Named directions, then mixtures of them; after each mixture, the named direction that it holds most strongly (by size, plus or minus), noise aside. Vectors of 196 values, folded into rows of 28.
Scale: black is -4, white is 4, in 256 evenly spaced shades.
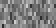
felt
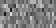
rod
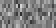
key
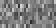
key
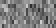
felt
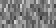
felt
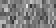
felt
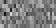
rod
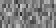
key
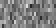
felt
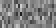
key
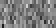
felt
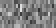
key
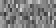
key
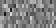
rod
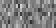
key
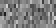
rod
